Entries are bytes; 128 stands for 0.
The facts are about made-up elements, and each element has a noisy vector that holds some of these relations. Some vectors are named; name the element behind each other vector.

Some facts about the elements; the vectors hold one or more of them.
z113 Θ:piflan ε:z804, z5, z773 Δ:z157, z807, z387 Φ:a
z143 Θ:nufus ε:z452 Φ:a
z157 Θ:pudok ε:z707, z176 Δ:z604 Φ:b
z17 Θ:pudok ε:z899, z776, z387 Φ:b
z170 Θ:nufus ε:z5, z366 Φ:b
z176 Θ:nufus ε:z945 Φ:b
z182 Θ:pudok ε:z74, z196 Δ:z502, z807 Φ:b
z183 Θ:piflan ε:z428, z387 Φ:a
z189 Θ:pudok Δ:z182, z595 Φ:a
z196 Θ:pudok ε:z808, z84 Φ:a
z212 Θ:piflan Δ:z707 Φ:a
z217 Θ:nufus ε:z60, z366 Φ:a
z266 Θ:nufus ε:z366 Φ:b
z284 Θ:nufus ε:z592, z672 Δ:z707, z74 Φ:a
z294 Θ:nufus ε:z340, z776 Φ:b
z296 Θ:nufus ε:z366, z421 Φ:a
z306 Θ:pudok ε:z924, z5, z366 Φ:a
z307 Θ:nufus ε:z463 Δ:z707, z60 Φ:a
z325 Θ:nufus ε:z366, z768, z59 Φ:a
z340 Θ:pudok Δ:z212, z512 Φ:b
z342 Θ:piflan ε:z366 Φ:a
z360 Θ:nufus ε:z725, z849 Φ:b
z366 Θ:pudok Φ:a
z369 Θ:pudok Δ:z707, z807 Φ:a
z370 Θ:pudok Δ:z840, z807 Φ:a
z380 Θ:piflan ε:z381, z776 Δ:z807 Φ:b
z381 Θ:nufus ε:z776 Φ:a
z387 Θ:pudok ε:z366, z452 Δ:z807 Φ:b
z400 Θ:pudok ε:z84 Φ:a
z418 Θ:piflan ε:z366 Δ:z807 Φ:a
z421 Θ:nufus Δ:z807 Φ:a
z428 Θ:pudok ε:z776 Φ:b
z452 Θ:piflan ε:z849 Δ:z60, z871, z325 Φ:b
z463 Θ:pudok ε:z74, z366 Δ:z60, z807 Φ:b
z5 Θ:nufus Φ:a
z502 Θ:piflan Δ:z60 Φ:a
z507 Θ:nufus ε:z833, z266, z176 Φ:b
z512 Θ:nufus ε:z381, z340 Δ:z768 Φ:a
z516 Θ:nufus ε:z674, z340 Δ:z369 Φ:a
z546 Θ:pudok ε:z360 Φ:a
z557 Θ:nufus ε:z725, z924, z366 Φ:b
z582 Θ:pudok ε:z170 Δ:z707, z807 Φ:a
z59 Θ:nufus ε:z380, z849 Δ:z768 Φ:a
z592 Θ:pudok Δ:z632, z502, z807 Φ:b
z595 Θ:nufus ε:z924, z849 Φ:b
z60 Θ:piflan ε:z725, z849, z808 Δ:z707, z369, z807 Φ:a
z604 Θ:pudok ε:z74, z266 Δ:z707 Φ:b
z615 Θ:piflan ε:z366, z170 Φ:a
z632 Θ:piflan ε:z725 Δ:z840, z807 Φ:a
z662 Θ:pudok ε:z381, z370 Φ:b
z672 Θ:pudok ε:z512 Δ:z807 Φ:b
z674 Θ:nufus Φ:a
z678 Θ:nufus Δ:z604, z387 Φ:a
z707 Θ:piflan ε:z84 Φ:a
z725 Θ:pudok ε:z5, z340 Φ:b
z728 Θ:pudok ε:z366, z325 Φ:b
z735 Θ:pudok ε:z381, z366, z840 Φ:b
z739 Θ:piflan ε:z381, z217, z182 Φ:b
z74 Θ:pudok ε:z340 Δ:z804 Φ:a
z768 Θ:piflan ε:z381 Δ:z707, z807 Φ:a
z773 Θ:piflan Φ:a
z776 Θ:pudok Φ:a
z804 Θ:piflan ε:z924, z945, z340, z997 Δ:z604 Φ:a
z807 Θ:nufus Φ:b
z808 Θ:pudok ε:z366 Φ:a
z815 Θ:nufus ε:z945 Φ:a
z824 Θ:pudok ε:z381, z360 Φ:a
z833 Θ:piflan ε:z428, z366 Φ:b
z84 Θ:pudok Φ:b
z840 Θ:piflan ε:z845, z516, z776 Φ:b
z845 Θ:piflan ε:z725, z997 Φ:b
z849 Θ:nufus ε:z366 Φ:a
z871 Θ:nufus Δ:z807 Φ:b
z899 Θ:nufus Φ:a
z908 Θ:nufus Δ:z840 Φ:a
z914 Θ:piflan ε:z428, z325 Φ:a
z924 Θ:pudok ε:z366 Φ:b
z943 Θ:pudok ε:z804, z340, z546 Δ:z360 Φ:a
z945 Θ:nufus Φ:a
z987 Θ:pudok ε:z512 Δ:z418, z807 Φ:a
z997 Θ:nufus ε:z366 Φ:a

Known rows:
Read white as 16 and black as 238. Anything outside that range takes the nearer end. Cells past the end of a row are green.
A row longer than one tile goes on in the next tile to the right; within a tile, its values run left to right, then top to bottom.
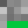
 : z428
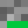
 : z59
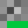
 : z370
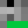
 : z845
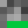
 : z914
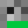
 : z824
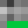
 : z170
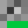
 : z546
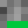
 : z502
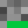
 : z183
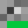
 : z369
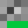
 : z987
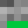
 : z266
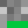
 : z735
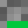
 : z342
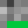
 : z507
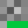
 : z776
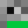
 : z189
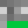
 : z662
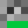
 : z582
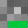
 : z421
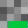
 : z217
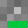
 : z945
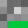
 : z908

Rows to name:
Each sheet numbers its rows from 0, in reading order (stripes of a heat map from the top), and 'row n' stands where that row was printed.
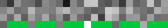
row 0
z840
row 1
z557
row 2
z833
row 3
z943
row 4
z807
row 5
z366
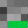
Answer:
z113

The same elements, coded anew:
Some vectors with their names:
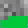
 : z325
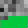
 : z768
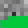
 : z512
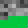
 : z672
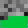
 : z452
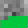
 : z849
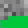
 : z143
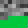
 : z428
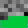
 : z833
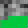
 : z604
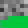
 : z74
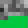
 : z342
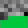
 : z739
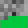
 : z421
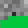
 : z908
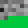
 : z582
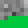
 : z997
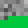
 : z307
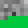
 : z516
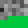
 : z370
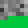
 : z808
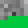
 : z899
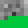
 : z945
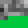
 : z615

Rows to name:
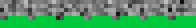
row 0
z502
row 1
z824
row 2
z380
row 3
z776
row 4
z871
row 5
z546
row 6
z418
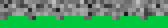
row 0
z340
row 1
z707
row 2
z369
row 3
z157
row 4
z678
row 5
z176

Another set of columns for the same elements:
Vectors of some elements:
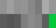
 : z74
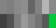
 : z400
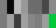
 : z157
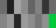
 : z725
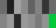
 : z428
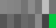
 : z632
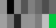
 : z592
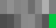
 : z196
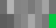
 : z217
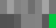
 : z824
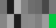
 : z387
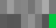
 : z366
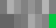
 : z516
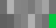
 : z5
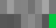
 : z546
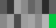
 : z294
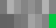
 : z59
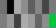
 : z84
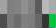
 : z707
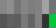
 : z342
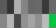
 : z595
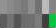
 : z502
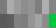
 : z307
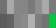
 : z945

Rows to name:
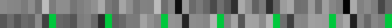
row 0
z418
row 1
z773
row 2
z908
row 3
z672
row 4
z507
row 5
z284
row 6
z452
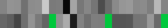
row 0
z370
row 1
z380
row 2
z582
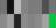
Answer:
z463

